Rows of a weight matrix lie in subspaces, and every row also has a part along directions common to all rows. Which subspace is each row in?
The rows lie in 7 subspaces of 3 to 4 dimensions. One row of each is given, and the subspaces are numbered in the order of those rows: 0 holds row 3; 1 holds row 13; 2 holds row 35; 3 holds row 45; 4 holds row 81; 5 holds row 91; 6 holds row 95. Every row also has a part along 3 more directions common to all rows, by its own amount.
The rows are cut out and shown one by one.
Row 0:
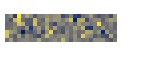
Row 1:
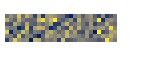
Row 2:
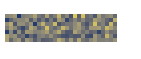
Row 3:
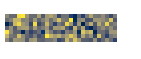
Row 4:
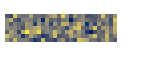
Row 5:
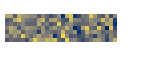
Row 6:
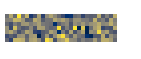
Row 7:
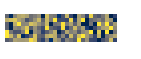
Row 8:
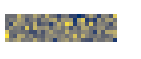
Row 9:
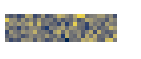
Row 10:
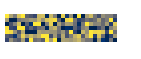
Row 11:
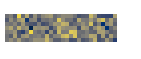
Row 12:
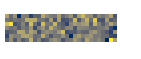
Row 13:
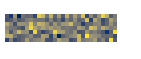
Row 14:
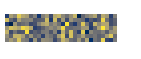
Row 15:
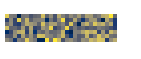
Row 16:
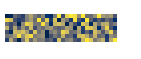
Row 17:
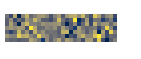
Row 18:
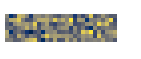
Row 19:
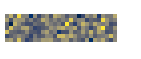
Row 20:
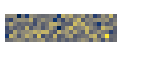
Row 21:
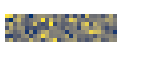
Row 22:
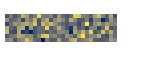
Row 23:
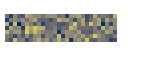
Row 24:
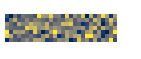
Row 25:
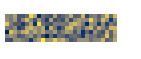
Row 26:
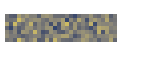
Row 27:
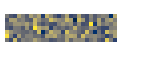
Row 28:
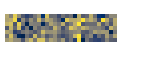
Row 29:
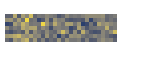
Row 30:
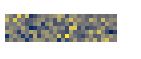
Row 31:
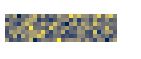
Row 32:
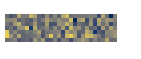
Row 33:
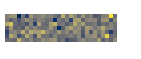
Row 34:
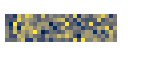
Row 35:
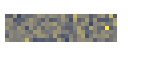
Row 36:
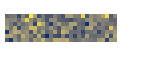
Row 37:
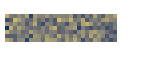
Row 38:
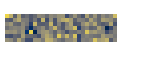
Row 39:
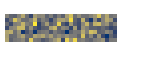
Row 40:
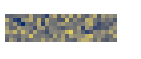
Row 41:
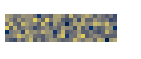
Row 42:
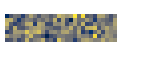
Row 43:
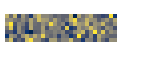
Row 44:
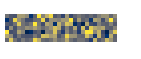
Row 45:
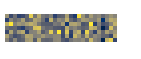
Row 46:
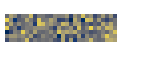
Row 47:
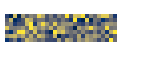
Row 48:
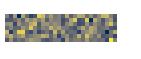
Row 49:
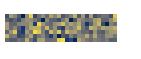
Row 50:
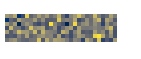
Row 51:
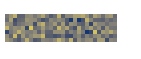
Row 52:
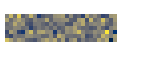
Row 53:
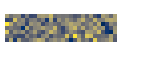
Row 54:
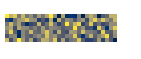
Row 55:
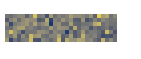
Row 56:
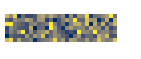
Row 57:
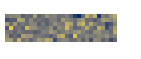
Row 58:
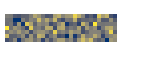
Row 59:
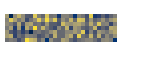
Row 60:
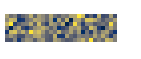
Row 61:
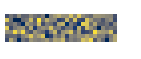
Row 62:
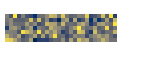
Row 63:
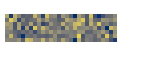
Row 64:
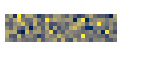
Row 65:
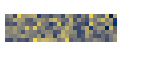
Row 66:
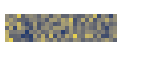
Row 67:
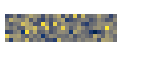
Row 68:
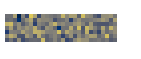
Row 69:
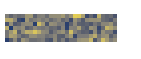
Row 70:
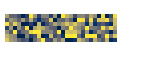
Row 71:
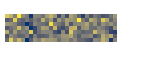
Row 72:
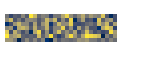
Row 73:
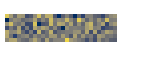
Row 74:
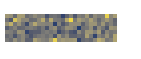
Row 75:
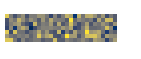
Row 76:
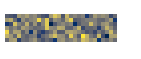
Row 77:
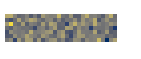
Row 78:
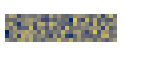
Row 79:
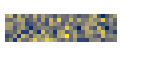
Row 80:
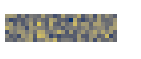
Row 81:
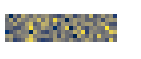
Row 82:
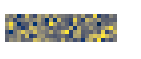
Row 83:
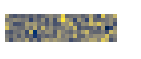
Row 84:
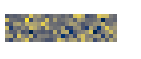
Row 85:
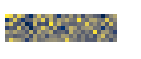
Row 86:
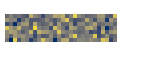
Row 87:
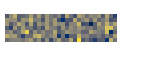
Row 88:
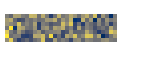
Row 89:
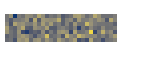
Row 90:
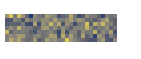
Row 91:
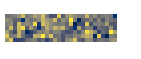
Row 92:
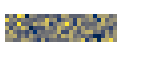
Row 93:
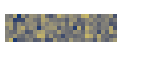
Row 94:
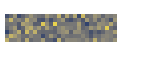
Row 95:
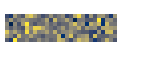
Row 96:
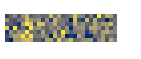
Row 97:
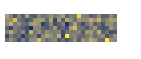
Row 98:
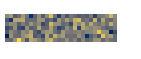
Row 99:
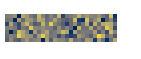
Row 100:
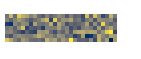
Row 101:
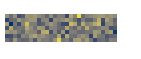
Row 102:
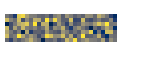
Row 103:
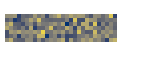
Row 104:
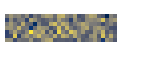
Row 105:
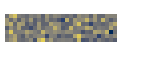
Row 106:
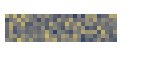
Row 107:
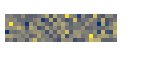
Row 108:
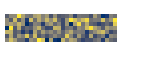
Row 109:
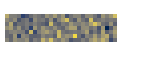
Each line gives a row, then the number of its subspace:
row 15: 4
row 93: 5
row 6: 5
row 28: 4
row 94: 0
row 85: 3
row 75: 5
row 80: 0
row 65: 2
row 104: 2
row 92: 6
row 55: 6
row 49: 1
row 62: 2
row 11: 2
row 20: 5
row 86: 4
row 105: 4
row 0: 1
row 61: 0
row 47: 1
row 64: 1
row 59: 4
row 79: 2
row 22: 2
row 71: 3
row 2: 0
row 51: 5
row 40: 0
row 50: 6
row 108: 4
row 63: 4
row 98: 5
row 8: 3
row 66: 5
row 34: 4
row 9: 3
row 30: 3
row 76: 0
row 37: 6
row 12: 1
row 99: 6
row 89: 2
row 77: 1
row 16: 0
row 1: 6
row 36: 2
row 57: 3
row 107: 6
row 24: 1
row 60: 3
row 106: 0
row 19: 3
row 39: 6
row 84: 2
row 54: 0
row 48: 1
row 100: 1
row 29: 0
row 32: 5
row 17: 6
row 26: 4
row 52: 1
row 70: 5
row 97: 3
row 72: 5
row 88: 5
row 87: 4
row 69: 3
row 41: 1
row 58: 0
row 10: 0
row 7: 4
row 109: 4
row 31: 6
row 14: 3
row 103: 0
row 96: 5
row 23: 6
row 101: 6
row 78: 5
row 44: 1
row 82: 6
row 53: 1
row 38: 4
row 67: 0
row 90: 3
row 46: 6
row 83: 4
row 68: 5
